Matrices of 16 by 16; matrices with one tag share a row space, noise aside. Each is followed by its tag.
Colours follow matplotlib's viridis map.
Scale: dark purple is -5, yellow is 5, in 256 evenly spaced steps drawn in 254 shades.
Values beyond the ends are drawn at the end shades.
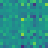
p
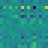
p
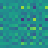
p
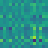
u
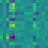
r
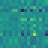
p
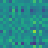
u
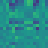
r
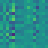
r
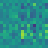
p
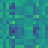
r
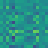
r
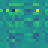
r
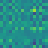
u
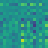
p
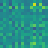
u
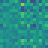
p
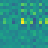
p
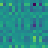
u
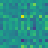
p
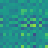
p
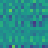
u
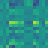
r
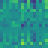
p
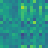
p
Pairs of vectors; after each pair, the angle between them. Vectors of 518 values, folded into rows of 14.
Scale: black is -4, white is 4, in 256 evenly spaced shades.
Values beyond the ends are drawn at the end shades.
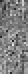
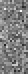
partly opposed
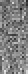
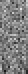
nearly opposite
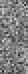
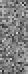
nearly parallel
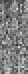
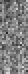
nearly parallel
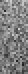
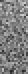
partly aligned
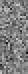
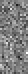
nearly opposite
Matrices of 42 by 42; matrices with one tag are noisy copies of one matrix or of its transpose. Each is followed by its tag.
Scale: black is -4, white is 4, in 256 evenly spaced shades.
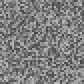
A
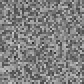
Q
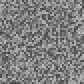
A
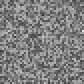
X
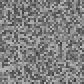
Q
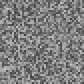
Q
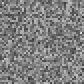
Q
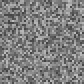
Q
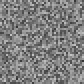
A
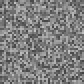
X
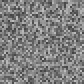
Q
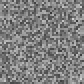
A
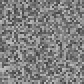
Q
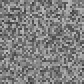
Q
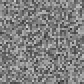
A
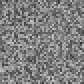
Q
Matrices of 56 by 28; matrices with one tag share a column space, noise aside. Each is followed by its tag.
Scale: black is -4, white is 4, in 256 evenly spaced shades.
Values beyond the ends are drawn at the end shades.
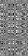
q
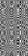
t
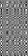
t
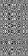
q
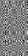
t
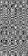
t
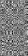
t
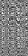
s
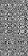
q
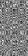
t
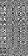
s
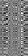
s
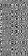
q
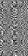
t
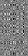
q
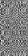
t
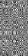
t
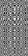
s
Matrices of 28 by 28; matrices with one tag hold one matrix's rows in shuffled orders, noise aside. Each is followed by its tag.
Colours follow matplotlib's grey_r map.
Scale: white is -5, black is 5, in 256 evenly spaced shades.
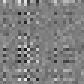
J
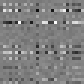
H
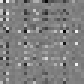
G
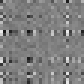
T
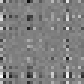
T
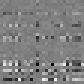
H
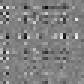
G
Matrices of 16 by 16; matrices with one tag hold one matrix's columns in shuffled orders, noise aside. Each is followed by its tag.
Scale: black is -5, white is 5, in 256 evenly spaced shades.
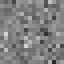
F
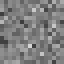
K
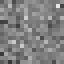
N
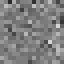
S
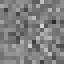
K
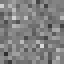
N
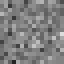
F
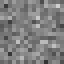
N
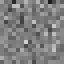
S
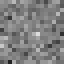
F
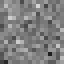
N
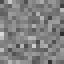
F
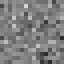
N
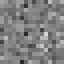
F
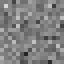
N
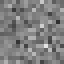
K
